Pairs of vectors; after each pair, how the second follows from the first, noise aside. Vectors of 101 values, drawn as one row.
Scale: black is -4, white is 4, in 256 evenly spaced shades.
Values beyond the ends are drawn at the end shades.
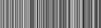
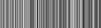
copied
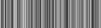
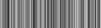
reversed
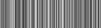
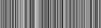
sign-scrambled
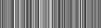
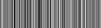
sign-scrambled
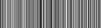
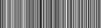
copied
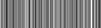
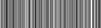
copied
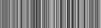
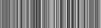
copied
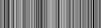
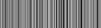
shuffled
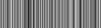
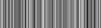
shuffled
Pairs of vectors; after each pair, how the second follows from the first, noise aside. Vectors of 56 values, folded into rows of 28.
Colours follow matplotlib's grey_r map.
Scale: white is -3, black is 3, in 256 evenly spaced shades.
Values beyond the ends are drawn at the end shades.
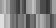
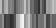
wrapped around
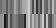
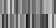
wrapped around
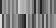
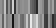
wrapped around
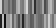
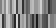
wrapped around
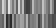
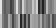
wrapped around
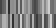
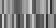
wrapped around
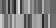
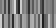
sign-scrambled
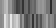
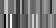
sign-scrambled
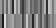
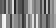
sign-scrambled
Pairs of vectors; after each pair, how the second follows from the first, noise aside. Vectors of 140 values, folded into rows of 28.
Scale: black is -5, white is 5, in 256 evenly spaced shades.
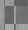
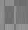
shrunk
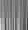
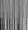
negated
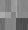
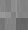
shrunk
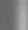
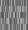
shuffled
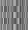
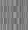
shrunk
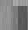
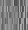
sign-scrambled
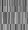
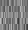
shuffled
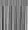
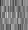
shuffled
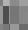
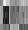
scaled up
